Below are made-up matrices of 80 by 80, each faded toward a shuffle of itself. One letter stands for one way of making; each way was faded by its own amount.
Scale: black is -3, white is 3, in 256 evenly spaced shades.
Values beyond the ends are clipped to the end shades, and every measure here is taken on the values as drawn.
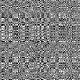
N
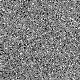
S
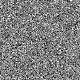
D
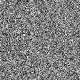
D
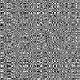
N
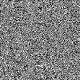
D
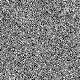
D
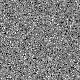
S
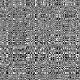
N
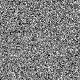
D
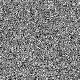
D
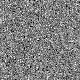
S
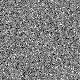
S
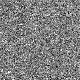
D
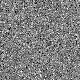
S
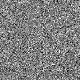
D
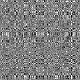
N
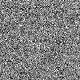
D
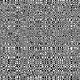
N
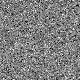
S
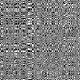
N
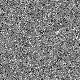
S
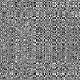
N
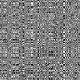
N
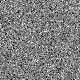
S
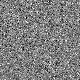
S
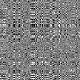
N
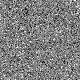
S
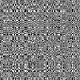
N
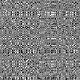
N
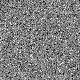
S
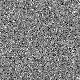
S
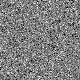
S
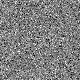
S
